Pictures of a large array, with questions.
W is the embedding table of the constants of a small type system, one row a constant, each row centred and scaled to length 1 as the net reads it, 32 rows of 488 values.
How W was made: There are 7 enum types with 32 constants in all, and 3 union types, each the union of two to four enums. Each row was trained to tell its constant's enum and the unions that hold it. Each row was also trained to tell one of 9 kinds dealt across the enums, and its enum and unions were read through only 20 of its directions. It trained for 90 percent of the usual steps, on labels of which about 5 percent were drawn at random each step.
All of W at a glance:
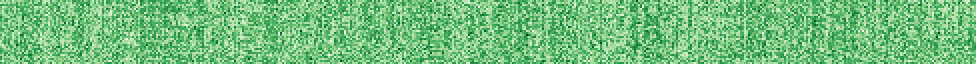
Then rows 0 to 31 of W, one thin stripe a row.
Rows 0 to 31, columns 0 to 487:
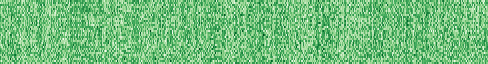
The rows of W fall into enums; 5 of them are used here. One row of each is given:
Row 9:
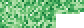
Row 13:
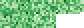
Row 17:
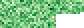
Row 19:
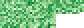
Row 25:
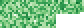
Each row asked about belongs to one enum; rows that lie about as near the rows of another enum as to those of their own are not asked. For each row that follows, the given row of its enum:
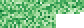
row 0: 19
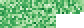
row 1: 13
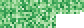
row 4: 13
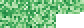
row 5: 13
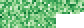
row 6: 9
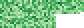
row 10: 9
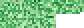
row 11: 19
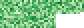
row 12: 9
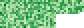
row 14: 25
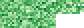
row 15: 19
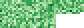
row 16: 19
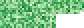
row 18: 13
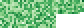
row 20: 25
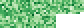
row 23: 13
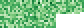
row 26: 9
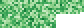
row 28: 17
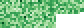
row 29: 25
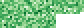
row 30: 19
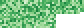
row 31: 25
